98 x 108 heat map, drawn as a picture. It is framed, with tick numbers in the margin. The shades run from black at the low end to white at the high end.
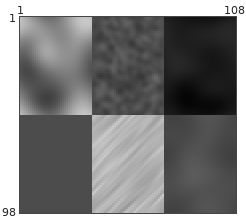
It is made of 2 by 3 panels. Panel 1,1: middling, smooth, strong in contrast. Panel 1,2: low, blotchy, faint in contrast. Panel 1,3: very low, smooth, faint in contrast. Panel 2,1: low, flat. Panel 2,2: high, slanting up to the right, faint in contrast. Panel 2,3: low, smooth, faint in contrast.
